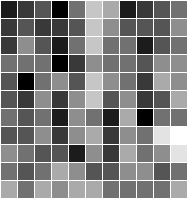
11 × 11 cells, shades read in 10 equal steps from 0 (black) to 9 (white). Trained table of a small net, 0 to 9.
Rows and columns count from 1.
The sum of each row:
33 38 38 40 44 43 36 52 46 45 55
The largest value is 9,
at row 8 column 11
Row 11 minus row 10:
2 1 2 -1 1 3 1 -1 -1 1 2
